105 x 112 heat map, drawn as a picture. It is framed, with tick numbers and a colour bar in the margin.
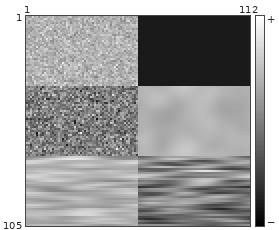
It is made of 3 by 2 panels. Panel 1,1: high, fine-grained. Panel 1,2: very low, flat. Panel 2,1: middling, fine-grained, strong in contrast. Panel 2,2: high, smooth, faint in contrast. Panel 3,1: high, streaked across. Panel 3,2: middling, streaked across, strong in contrast.
